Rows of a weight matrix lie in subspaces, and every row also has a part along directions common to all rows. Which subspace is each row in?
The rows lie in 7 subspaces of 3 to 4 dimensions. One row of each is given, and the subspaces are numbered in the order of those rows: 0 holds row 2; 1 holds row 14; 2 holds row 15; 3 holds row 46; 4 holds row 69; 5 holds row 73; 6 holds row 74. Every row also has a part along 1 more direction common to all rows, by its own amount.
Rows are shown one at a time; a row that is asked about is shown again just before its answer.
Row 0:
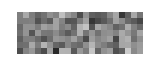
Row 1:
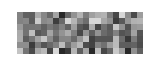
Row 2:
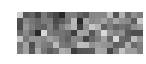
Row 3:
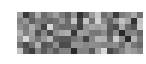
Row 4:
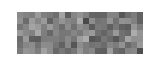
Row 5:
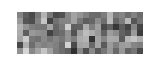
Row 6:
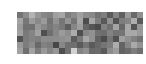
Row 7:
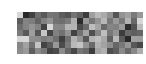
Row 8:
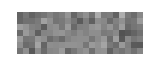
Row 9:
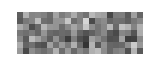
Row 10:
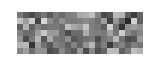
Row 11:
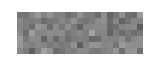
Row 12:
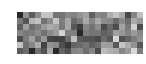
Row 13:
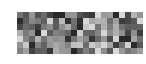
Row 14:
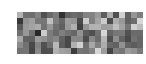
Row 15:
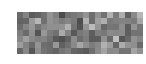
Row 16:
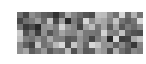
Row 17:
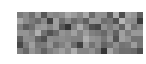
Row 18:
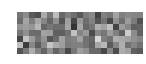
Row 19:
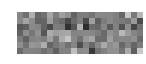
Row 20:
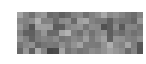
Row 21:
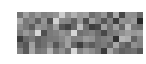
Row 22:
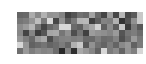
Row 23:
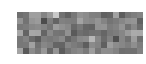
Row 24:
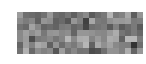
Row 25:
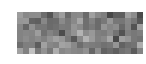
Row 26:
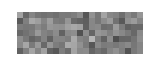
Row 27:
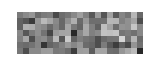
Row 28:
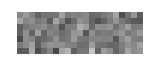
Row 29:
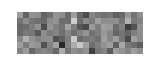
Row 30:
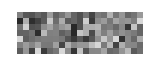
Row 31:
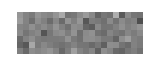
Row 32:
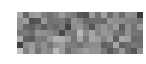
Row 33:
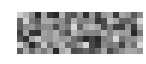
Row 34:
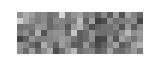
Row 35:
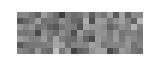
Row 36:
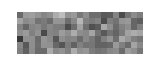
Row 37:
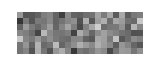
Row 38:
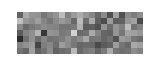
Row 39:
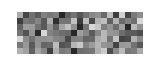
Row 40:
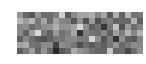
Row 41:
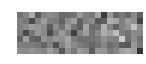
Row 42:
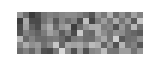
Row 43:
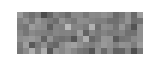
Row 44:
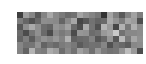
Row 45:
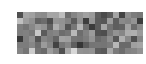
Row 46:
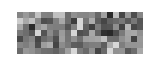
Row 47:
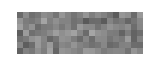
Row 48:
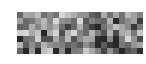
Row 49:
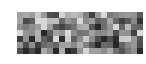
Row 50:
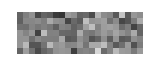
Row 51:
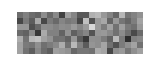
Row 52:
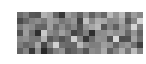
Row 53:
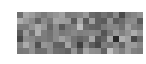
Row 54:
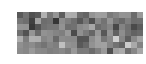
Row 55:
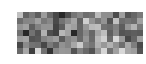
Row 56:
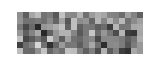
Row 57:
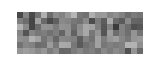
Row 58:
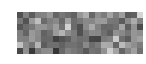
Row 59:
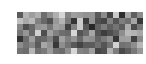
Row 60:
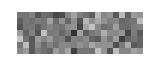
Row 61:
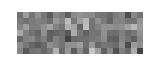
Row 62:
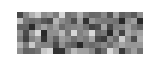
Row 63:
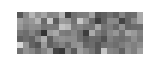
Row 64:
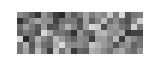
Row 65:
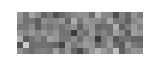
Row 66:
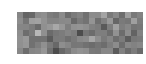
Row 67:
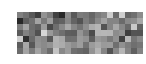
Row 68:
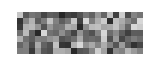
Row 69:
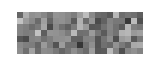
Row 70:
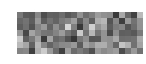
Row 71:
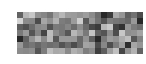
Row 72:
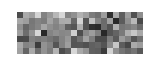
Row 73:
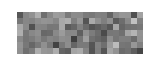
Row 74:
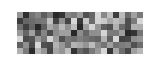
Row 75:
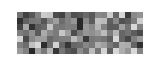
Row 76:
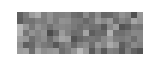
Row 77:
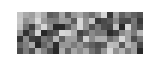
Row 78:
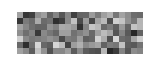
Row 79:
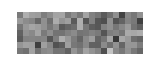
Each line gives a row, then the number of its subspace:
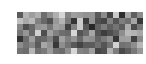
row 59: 3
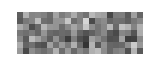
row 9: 1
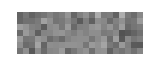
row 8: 0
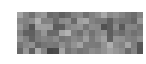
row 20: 3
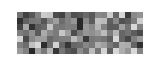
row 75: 2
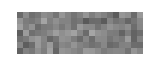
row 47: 0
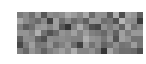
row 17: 0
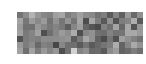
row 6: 5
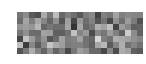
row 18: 6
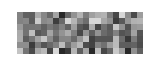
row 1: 5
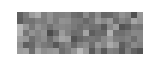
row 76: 5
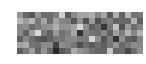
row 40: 4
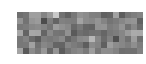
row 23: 0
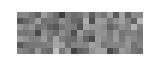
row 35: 4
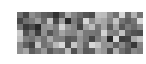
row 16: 6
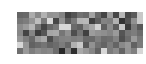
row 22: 0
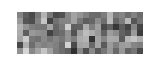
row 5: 1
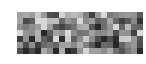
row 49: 3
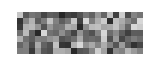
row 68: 1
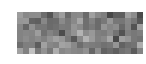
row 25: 2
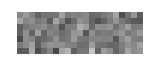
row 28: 5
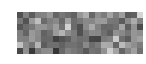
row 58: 2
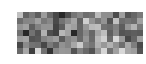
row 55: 3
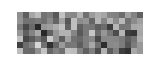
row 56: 6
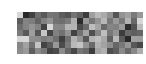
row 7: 4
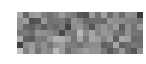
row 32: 2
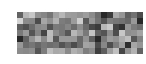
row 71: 4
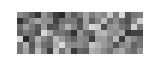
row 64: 4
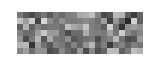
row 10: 4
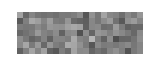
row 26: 4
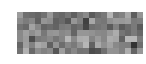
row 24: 1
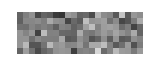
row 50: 6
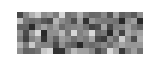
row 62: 2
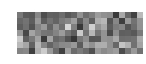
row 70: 2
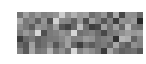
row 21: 0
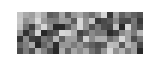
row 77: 3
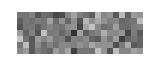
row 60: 6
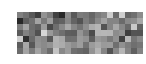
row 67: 4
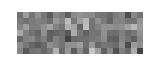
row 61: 1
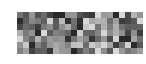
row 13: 6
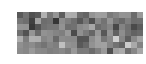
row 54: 1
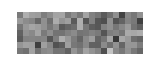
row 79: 6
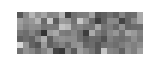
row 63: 0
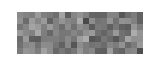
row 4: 1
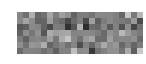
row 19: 1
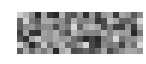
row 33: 0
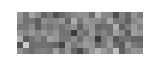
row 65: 6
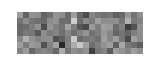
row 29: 4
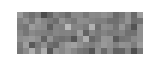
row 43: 2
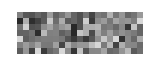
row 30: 5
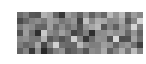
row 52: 2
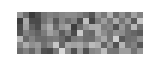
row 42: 5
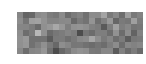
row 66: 4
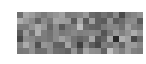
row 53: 6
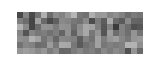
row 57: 1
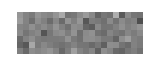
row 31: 6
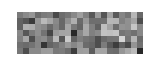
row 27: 3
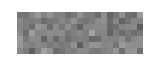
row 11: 2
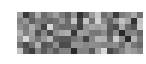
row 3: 4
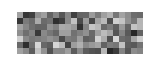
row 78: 6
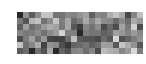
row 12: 2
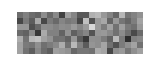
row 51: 1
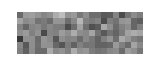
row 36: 4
